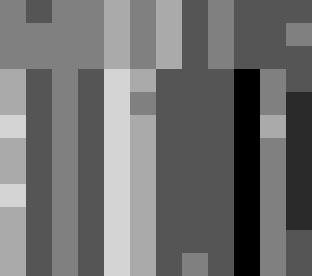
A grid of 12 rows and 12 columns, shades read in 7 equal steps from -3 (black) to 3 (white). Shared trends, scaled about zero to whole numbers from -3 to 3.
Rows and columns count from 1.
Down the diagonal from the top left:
0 0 0 -1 2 1 -1 -1 -1 -3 0 -1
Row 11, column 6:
1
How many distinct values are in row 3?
3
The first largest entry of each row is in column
5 5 5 5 5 1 5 5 1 5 5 5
